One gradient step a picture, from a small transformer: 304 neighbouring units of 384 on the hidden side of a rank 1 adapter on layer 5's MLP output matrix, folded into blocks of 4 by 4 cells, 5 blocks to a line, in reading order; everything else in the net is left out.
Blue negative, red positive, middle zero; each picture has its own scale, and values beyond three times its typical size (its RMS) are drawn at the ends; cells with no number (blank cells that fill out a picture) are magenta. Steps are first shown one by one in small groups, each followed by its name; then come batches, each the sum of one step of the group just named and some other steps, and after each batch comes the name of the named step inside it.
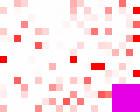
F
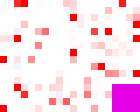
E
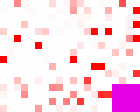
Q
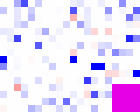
E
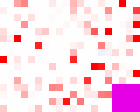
Q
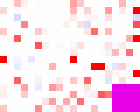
F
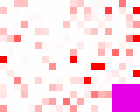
F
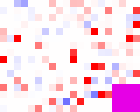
Q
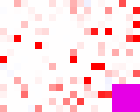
Q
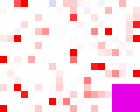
E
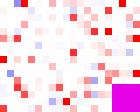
E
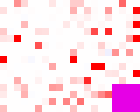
Q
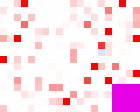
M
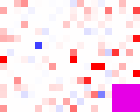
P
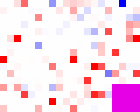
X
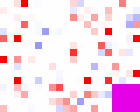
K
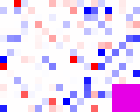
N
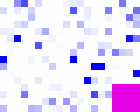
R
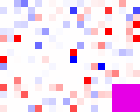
R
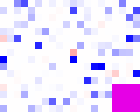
R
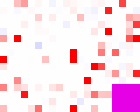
N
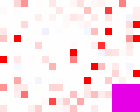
K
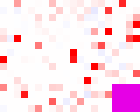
N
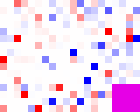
N
